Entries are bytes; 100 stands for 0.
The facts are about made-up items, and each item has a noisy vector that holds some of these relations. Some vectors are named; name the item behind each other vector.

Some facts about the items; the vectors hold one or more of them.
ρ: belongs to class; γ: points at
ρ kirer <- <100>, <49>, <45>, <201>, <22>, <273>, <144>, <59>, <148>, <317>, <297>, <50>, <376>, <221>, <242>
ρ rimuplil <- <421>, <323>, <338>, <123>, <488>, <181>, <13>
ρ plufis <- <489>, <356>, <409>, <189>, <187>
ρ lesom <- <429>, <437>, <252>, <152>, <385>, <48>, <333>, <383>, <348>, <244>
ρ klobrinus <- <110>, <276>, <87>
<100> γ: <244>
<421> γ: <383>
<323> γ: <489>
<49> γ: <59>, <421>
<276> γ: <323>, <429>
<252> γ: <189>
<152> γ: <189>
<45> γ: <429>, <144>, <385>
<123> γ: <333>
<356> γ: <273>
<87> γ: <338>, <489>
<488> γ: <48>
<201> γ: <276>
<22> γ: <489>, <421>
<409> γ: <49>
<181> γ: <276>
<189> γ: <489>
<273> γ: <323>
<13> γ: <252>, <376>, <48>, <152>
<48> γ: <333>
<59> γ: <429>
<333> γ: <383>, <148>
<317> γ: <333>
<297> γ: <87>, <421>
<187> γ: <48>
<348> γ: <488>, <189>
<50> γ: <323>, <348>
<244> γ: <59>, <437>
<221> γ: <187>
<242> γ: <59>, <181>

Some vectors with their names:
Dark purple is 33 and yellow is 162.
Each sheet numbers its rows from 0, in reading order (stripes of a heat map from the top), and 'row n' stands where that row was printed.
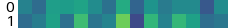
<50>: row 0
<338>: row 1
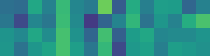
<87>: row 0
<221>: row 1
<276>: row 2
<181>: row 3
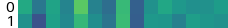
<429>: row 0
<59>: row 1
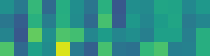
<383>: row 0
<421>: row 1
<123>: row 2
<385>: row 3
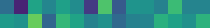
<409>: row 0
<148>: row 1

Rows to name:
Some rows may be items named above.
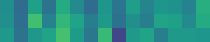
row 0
<48>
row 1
<333>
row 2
<181>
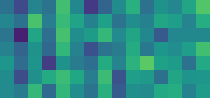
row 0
<221>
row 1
<333>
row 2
<100>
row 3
<187>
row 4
<376>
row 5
<242>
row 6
<383>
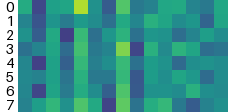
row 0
<45>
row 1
<13>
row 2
<437>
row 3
<338>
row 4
<244>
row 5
<489>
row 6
<49>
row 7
<201>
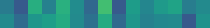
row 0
<421>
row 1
<50>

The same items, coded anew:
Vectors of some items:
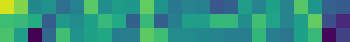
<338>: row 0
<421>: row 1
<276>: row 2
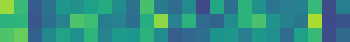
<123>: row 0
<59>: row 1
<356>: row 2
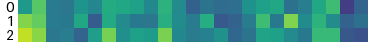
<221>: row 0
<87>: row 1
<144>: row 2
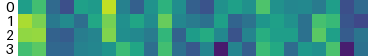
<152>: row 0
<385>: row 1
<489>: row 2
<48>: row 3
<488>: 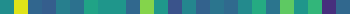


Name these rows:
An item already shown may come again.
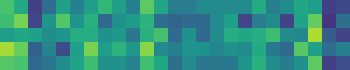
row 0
<201>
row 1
<273>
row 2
<49>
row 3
<437>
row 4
<45>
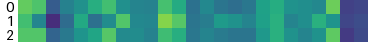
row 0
<45>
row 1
<181>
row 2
<45>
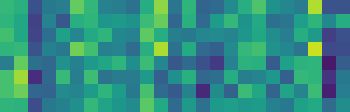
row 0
<59>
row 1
<244>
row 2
<201>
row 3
<59>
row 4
<187>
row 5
<323>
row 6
<48>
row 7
<100>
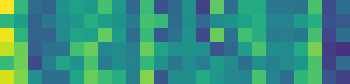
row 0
<333>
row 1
<242>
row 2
<333>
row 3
<429>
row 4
<50>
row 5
<383>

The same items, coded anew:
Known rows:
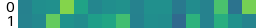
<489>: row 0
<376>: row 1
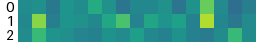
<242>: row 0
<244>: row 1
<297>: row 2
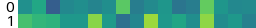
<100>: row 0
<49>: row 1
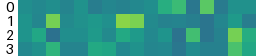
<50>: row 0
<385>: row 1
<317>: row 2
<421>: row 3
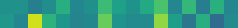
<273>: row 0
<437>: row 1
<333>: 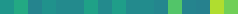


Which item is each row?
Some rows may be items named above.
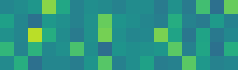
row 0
<489>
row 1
<356>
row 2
<437>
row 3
<429>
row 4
<100>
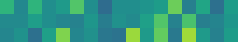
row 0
<429>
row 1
<50>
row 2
<323>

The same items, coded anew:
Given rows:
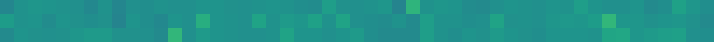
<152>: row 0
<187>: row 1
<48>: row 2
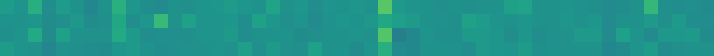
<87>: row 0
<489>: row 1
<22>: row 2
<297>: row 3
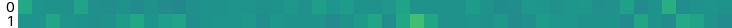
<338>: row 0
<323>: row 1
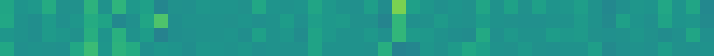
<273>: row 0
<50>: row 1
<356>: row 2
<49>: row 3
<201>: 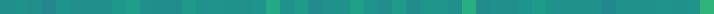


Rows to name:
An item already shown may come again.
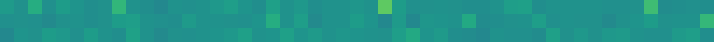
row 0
<87>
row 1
<201>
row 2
<100>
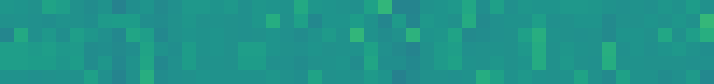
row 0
<383>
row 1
<201>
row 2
<276>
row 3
<429>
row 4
<429>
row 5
<421>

